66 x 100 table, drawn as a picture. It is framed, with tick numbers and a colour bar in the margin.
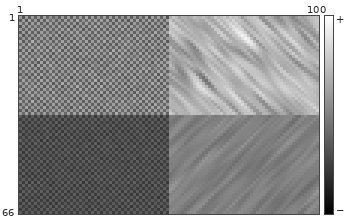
It is made of 2 by 2 panels. Panel 1,1: middling, checkered, strong in contrast. Panel 1,2: high, slanting down to the right. Panel 2,1: low, checkered. Panel 2,2: middling, slanting up to the right, faint in contrast.
